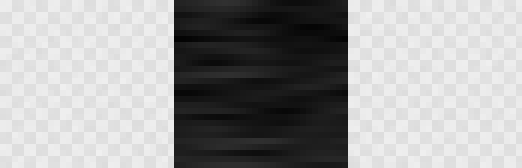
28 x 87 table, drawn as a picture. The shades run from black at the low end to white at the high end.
It is made of 1 by 3 panels. Panel 1,1: very high, checkered, faint in contrast. Panel 1,2: very low, streaked across, faint in contrast. Panel 1,3: very high, checkered, faint in contrast.
